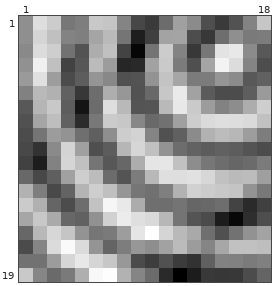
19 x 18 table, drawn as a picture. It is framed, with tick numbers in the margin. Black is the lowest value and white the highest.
No overall slope runs across the table. The halves do not mirror each other. Rings spread out from the top right.
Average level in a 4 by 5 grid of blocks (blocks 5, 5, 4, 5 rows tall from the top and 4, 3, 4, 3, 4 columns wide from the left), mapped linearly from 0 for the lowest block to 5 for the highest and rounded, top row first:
43013 / 21343 / 15452 / 45401
